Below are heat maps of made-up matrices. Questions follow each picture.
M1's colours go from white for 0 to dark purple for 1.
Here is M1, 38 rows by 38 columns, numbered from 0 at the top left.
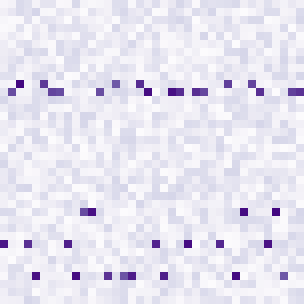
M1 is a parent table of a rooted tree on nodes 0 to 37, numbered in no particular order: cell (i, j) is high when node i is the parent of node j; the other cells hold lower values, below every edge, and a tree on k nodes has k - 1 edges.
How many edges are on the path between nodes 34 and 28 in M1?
3
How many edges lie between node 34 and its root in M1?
1
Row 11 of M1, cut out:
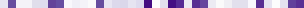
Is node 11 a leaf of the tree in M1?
no
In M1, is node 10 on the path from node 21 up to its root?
no
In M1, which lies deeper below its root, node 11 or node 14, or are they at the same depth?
node 14
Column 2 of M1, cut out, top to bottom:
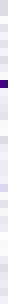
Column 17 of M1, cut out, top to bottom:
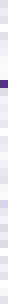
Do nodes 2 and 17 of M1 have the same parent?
yes
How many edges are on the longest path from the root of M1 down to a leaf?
2
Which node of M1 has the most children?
11
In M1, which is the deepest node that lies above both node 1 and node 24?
11
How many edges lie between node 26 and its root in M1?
0
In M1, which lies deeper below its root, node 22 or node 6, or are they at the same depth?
the same depth
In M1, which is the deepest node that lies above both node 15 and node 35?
34
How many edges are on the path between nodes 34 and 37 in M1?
3
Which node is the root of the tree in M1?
26
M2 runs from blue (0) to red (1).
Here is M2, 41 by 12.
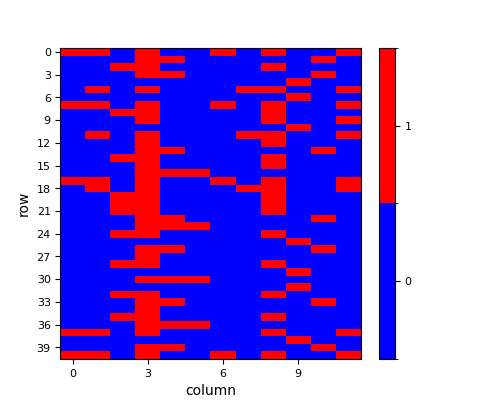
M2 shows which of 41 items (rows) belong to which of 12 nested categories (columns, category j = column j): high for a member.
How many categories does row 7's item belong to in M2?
6
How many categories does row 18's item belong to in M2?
5
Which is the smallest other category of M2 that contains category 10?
4
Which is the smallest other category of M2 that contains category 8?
3
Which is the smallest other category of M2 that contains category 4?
3
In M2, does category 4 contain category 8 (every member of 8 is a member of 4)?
no
